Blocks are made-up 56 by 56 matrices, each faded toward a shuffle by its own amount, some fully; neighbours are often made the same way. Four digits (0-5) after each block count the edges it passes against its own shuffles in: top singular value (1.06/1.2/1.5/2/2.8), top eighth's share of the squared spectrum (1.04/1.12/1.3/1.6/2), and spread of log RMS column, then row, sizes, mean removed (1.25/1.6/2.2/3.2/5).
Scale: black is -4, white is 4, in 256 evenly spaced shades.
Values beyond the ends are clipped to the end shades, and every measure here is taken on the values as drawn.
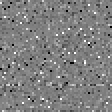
1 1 0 0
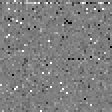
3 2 0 1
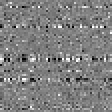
4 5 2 3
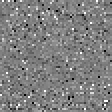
2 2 0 1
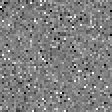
0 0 0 0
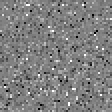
0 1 0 0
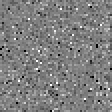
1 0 0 1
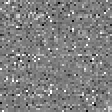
3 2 0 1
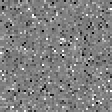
0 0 0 0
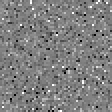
0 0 0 0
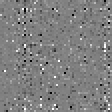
3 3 2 1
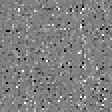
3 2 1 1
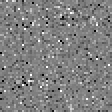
1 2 0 0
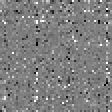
3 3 2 2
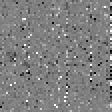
3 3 2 1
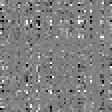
4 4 3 3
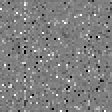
2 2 0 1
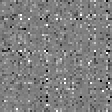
3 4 2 2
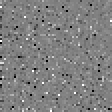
2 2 0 1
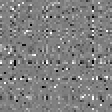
4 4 2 2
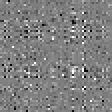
4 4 2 2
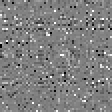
3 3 0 1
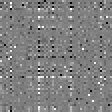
5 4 2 2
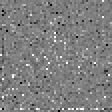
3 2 0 0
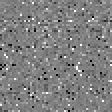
3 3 0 1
